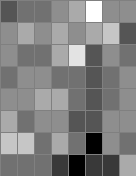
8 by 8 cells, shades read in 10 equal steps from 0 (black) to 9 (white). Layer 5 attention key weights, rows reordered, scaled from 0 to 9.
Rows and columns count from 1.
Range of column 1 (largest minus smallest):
4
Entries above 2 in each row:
8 8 8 8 8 8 7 4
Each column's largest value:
7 7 6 6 8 9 7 6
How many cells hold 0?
2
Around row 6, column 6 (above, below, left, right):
3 0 3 5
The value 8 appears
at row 3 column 5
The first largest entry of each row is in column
6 7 5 2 3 1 1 8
